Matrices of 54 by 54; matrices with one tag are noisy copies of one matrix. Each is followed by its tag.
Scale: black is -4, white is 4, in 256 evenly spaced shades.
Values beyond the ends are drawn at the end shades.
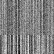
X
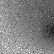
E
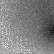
E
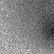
E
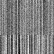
X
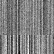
X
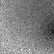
E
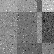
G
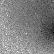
E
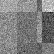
G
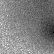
E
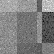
G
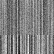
X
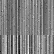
X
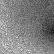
E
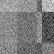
G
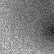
E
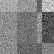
G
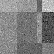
G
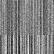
X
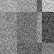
G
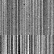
X
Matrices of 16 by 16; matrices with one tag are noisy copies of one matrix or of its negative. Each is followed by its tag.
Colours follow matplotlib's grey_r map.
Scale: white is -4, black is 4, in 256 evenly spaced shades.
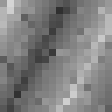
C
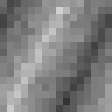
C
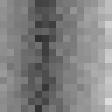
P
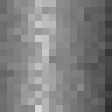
P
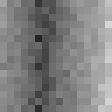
P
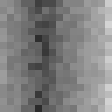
P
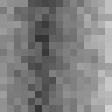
P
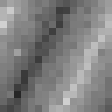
C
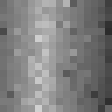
P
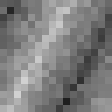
C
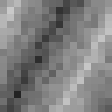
C
